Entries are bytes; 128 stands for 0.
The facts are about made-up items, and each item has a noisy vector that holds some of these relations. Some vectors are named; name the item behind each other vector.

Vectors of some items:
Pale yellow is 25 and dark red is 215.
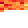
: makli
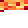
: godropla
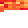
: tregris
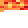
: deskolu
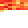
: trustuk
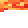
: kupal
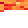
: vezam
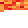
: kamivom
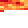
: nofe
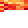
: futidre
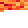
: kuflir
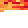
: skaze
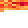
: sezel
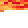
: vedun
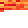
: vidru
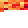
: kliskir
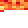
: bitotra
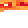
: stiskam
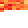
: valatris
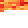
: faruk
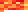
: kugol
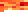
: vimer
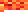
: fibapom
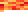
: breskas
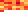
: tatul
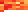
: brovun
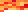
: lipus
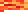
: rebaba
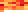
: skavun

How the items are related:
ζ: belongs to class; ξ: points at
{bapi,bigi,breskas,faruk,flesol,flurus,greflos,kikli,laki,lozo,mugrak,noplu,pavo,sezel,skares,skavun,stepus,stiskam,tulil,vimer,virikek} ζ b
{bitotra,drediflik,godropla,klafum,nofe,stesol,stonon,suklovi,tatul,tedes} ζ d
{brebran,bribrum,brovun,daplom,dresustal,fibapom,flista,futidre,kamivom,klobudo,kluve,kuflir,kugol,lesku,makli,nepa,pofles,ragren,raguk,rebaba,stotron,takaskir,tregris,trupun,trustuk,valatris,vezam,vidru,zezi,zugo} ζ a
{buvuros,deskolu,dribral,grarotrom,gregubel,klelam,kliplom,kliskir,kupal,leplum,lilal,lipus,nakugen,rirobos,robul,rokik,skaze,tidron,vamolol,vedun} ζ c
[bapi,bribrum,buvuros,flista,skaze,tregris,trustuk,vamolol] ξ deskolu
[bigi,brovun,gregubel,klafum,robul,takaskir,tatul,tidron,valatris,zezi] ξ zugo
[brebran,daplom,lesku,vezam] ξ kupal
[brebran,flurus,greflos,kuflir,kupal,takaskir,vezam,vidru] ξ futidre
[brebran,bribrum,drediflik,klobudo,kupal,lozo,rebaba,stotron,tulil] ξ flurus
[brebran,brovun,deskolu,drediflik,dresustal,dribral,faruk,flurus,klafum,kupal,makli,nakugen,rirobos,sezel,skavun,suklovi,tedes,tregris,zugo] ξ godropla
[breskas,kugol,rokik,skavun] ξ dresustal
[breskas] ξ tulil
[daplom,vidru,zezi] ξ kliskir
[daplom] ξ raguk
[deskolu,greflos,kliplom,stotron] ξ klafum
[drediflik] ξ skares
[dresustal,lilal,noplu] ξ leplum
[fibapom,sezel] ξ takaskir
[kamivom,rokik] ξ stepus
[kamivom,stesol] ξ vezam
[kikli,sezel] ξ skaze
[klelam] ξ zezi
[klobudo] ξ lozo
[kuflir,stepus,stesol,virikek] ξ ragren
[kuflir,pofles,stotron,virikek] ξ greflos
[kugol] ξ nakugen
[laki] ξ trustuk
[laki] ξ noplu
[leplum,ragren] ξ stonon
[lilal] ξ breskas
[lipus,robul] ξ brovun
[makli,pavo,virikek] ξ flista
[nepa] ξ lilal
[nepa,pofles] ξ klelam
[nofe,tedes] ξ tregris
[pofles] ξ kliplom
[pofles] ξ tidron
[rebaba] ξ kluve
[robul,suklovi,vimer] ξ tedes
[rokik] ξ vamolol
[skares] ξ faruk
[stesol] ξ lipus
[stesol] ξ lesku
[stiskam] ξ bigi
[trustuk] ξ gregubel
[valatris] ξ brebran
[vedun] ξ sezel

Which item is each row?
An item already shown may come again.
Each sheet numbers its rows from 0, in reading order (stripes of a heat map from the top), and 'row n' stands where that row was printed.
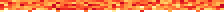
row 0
laki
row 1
lipus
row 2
zezi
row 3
stotron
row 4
laki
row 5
stesol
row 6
vamolol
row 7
lipus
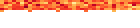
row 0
klelam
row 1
trupun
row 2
ragren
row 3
valatris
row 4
pavo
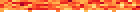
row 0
kikli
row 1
zezi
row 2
robul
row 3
buvuros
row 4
deskolu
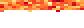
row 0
lozo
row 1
leplum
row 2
tedes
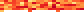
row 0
lilal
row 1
kliskir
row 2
raguk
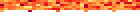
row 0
virikek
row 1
tedes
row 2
makli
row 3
greflos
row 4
skaze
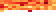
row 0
bapi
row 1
drediflik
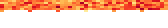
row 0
tulil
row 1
brovun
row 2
flurus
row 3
noplu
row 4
klelam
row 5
pofles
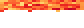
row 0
kupal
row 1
kluve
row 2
nepa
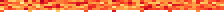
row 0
stonon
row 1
rokik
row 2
bapi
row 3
brovun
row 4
suklovi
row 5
zugo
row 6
brebran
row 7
dresustal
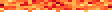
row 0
stepus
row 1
grarotrom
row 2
flista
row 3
gregubel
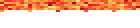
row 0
bribrum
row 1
pavo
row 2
klafum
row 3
brebran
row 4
nakugen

